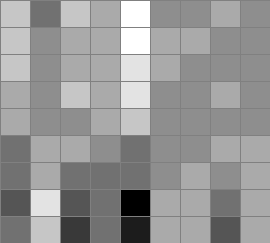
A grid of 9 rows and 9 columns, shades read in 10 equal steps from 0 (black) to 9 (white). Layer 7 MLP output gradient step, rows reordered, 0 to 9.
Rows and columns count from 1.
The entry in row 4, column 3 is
7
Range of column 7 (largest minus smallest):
1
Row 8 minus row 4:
-3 3 -4 -2 -8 1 1 -2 1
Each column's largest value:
7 8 7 6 9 6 6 6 6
